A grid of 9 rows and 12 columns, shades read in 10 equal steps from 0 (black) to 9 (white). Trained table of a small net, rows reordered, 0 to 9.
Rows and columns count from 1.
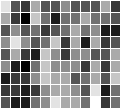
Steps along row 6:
down down up up down same same down up down up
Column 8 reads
3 4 6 6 5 5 3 5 6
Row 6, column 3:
0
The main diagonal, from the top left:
8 2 3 3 7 5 6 5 4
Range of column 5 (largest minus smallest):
5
